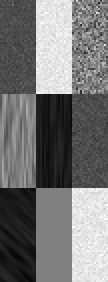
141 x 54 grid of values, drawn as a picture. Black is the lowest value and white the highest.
The table splits into 3 rows of 3 panels. Panel 1,1: low, fine-grained, faint in contrast. Panel 1,2: very high, fine-grained, faint in contrast. Panel 1,3: middling, fine-grained, strong in contrast. Panel 2,1: middling, streaked downward. Panel 2,2: very low, streaked downward, faint in contrast. Panel 2,3: low, fine-grained, faint in contrast. Panel 3,1: very low, slanting down to the right, faint in contrast. Panel 3,2: middling, flat. Panel 3,3: very high, fine-grained, faint in contrast.
